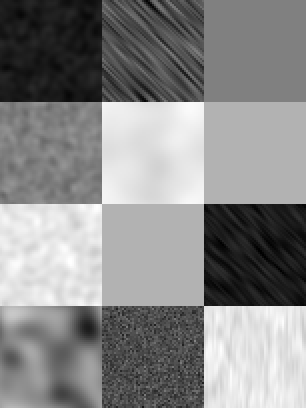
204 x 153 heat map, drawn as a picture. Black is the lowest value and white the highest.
It is made of 4 by 3 panels. Panel 1,1: very low, blotchy, faint in contrast. Panel 1,2: low, slanting down to the right. Panel 1,3: middling, flat. Panel 2,1: middling, blotchy, faint in contrast. Panel 2,2: very high, smooth, faint in contrast. Panel 2,3: high, flat. Panel 3,1: very high, blotchy, faint in contrast. Panel 3,2: high, flat. Panel 3,3: very low, slanting down to the right, faint in contrast. Panel 4,1: middling, smooth, strong in contrast. Panel 4,2: low, fine-grained. Panel 4,3: very high, streaked downward, faint in contrast.
